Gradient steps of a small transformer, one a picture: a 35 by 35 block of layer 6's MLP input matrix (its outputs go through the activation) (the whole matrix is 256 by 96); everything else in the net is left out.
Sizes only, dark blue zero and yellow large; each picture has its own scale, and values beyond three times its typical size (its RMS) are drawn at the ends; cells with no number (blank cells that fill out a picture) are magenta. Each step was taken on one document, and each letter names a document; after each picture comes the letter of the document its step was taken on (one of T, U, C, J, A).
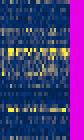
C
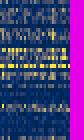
C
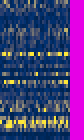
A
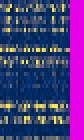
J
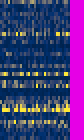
A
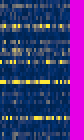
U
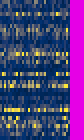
A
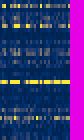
U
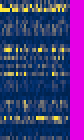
J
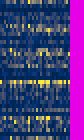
U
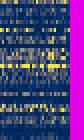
C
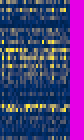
C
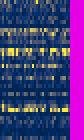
C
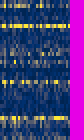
U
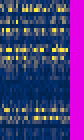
J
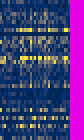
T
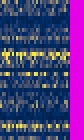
A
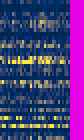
T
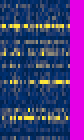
U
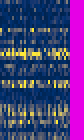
A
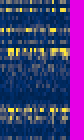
C
